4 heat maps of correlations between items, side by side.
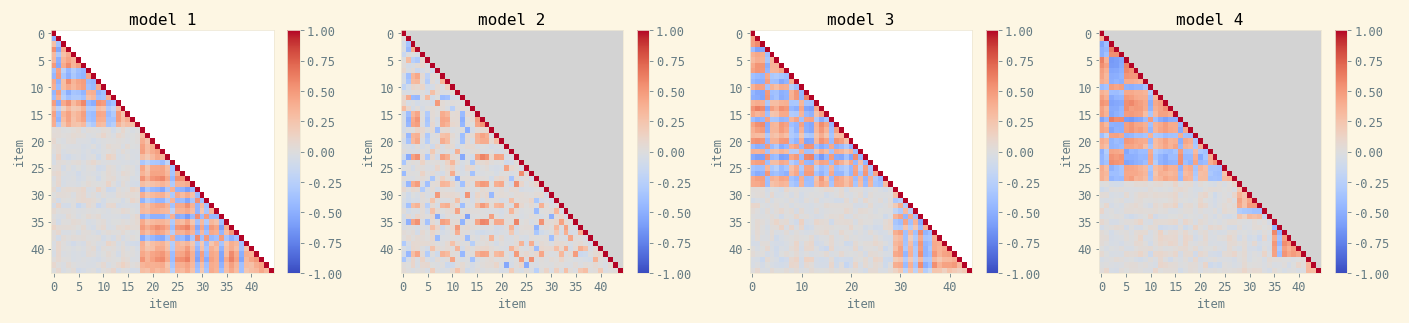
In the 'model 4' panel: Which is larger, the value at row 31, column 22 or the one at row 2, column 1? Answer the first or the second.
the first
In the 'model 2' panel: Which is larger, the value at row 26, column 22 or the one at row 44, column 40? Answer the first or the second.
the second
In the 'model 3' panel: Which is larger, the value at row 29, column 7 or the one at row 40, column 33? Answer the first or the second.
the first
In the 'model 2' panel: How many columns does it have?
45
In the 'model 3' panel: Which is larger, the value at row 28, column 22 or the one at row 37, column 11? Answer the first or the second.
the first
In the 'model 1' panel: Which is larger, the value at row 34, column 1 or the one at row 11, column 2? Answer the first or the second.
the first
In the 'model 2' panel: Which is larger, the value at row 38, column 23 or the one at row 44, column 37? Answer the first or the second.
the second
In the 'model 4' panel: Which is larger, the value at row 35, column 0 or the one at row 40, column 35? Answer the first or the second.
the second
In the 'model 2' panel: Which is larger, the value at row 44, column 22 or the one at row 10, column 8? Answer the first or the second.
the first
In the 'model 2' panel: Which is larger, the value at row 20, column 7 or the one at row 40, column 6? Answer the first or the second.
the second
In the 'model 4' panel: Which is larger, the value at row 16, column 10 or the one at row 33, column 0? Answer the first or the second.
the first
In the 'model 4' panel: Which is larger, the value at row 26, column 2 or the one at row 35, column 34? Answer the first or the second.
the second
